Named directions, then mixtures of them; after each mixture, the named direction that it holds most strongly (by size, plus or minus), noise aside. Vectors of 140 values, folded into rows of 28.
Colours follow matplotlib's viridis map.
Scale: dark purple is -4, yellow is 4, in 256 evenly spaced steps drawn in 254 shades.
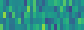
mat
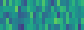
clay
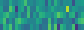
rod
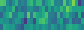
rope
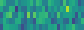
rope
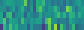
mat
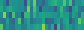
mat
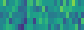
rope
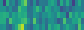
clay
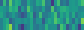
clay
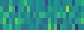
rod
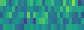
rope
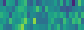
rope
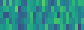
clay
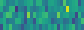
rope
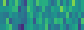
clay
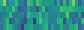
rope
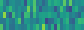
mat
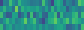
rope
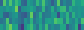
clay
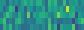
rod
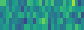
rope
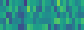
clay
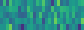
clay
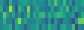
rod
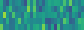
mat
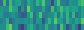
clay
